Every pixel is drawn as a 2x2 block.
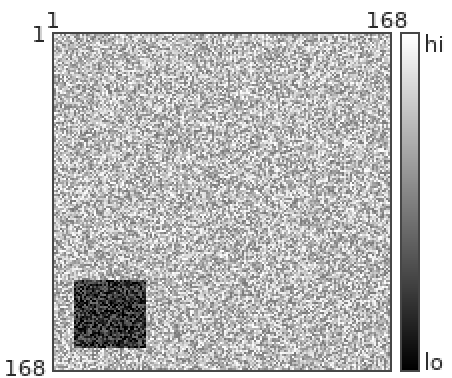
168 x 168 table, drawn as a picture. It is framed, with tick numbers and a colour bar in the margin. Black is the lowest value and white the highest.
The bottom left is the ninth with the lowest average. There are no regular stripes. An odd patch, lower than its surroundings, sits in the bottom left. Neither half mirrors the other. Overall the values sit about 70% of the way up the scale.
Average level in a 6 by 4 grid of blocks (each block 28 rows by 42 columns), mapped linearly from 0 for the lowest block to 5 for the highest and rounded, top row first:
5555
5555
5555
5555
0455
0455
